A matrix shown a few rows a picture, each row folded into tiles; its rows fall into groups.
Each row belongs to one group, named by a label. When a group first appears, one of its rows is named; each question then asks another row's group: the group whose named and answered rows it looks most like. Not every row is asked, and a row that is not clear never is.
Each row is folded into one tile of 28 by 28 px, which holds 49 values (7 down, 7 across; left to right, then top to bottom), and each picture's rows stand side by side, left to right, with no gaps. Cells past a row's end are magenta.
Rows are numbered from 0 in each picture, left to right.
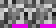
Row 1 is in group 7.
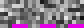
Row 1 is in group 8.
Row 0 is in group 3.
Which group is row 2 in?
7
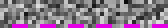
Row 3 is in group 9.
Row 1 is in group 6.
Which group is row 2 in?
6
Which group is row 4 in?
8
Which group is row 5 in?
6
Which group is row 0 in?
7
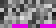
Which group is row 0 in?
6
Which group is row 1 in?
7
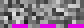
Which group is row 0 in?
9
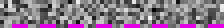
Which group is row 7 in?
3
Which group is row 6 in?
9
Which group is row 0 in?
8
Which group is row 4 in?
8
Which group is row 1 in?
3
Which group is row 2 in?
8
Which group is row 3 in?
9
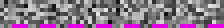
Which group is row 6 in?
6
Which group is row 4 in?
6
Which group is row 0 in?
8
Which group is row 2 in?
8
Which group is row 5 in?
7
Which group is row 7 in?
3
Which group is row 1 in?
3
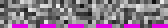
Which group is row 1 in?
3
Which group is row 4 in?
7
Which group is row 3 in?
6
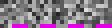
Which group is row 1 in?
9
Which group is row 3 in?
3
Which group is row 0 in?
6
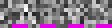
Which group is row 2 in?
9
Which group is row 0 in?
7
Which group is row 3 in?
6
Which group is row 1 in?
9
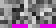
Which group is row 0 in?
3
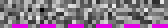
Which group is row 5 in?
8
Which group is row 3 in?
7
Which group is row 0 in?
7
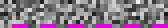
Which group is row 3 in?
7
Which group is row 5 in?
7
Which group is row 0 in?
6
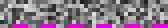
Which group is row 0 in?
7
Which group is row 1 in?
3
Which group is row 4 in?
9
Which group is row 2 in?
3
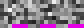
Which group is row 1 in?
3
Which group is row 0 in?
9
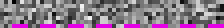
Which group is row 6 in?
8
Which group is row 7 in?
3
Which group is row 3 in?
9
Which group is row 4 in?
6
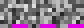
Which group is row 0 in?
7
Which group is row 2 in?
8
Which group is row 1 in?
9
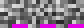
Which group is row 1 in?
9
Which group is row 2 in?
3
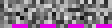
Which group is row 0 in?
9
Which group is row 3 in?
9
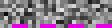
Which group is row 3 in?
6
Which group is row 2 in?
3
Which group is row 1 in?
6
